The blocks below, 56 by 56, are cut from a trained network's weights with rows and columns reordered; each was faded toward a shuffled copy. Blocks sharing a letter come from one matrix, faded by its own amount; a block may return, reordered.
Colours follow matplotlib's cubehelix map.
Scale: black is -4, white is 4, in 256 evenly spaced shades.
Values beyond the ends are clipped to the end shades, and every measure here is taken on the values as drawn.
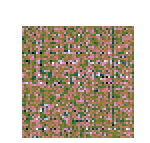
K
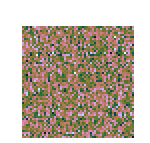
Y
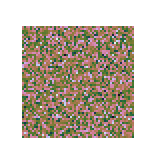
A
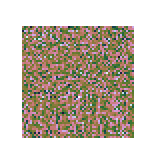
Y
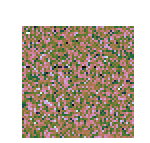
A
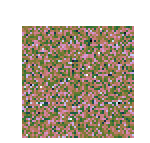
A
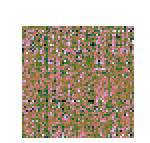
K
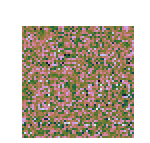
Y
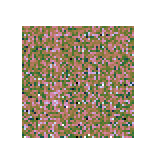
K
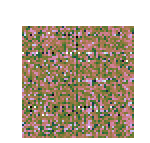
K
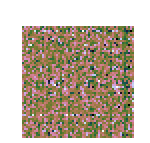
K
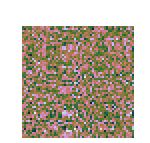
Y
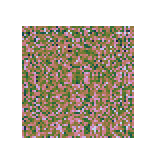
Y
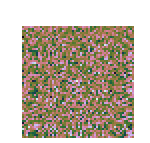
Y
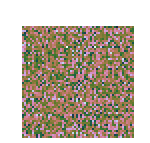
Y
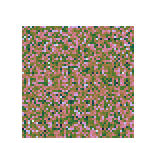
Y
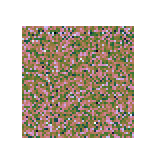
A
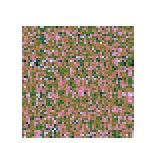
Y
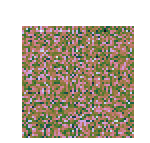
Y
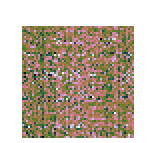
K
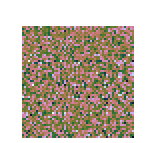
Y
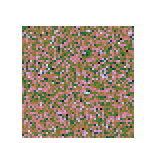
A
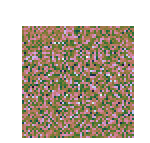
Y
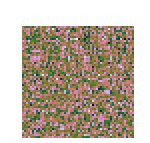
Y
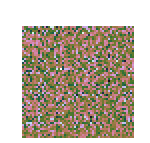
Y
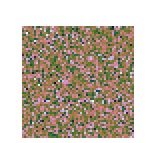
A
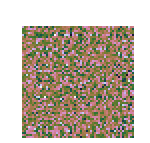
Y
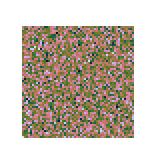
A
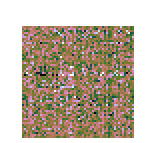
K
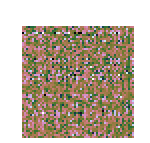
K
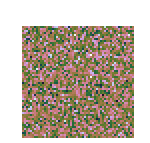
A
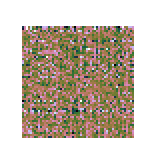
K
